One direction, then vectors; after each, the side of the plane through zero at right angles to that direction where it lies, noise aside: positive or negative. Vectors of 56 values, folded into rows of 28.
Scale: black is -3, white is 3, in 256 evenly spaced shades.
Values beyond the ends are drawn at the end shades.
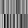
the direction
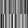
negative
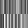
negative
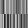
positive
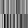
positive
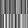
negative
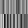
positive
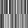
negative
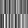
negative
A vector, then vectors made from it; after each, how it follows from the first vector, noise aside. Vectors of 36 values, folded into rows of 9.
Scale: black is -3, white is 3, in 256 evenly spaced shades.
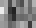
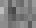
shrunk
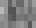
shrunk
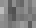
shrunk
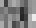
reversed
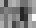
reversed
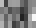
reversed
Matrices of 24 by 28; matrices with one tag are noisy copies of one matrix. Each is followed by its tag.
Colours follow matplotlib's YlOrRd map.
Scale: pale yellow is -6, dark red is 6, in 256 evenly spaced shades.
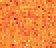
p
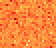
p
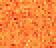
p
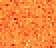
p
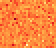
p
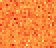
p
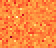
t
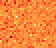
t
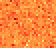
p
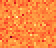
t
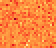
p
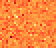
t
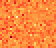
t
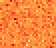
p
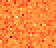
t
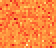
p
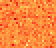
p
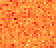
p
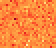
p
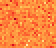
p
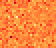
t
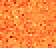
t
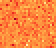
p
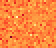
t
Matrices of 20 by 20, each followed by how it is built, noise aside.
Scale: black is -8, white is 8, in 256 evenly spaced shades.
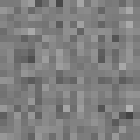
low rank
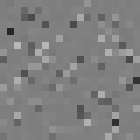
sparse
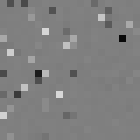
sparse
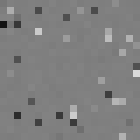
sparse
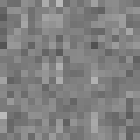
low rank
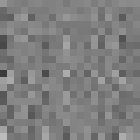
low rank
